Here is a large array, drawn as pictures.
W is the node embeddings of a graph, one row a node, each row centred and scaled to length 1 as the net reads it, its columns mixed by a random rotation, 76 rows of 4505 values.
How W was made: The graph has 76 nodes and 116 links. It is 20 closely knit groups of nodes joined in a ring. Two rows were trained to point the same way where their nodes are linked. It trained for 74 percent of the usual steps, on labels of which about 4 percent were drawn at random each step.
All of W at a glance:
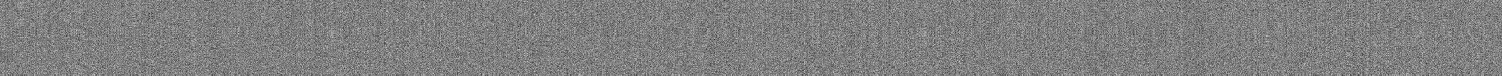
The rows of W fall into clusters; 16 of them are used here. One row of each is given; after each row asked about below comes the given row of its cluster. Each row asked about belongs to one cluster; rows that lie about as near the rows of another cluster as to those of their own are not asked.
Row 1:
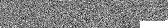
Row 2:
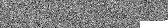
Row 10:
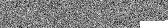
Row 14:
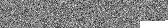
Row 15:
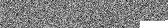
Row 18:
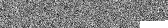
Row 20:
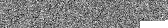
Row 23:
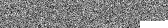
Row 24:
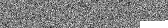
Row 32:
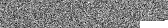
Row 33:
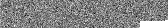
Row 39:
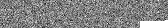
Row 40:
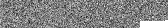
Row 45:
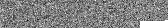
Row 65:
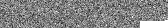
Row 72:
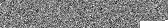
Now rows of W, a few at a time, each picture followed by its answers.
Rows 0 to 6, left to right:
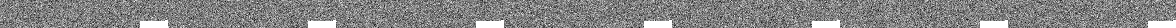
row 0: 15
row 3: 23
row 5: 72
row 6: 23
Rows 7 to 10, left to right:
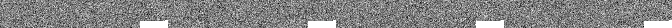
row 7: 2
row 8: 15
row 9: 32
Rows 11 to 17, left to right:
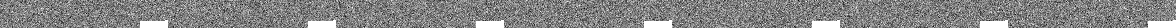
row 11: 65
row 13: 18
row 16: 18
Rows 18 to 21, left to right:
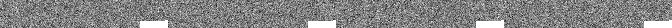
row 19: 2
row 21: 14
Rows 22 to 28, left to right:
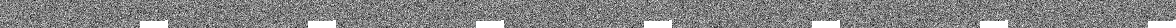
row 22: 15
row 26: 39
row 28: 33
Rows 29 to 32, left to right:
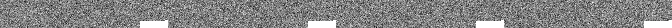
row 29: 10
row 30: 24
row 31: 33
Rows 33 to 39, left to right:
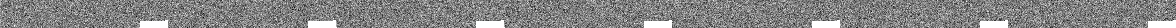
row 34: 23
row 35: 45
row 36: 45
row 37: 2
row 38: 40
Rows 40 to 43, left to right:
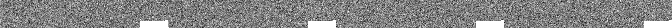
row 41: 45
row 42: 72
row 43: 32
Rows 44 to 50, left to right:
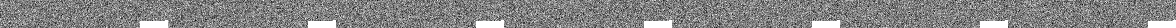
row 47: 14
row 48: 39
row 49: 10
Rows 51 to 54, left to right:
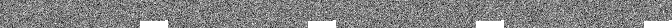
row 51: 65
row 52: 20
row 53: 1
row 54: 72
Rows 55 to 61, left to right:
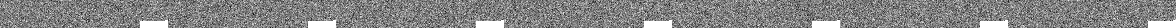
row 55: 1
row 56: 20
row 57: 15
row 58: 39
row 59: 23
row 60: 40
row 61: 1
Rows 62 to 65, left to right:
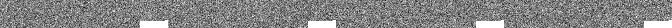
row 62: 32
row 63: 39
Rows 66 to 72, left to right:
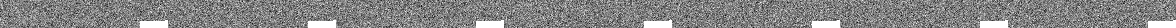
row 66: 18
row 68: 24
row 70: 32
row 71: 14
